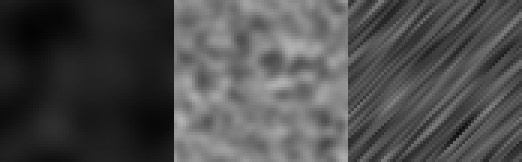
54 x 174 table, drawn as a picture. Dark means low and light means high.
The table splits into one row of 3 panels. Panel 1,1: very low, smooth, faint in contrast. Panel 1,2: middling, blotchy. Panel 1,3: low, slanting up to the right.
